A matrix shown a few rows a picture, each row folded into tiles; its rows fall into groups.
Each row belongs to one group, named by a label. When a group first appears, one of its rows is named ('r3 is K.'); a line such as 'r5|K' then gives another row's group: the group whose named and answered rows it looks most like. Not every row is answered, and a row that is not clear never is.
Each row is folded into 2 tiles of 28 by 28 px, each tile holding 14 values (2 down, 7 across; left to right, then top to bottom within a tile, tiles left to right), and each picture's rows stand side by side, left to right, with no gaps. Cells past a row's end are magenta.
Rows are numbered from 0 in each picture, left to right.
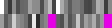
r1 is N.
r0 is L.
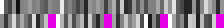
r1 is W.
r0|L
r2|L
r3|W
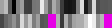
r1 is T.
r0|N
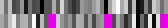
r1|W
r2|N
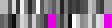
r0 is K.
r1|T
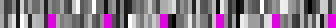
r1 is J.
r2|T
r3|N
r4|T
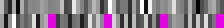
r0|L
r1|J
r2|L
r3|N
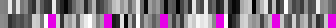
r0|J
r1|T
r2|K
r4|T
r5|W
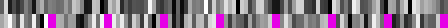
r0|W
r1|J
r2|W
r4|J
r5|J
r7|K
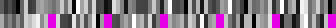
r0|T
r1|K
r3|L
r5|K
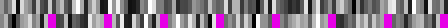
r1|J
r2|W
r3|W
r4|L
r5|T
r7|K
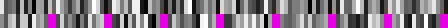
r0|L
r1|J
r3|J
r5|N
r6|J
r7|W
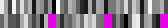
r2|K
